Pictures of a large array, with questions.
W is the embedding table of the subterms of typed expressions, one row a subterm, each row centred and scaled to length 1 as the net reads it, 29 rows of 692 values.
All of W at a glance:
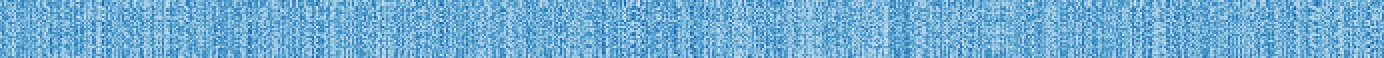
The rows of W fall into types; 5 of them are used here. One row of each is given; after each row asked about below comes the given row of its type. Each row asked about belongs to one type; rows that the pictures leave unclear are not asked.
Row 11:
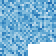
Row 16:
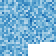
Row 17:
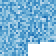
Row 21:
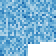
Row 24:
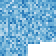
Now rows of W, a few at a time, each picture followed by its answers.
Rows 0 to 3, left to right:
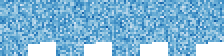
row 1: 16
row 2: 16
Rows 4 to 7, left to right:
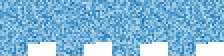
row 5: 11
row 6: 16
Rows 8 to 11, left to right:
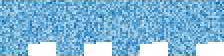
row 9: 17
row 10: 21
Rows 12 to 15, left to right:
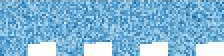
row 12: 21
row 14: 24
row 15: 11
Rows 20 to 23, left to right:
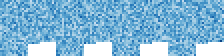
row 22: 17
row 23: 16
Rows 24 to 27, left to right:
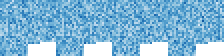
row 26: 21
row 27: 21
